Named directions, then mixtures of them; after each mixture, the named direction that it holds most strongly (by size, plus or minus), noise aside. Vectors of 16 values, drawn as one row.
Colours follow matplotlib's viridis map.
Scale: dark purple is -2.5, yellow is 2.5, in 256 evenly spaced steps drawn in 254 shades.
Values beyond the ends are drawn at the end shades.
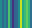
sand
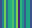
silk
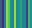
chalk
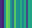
chalk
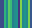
silk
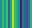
sand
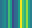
sand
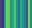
chalk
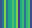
silk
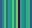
silk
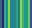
sand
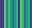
silk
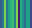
silk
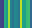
sand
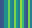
chalk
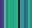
silk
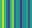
chalk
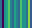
chalk
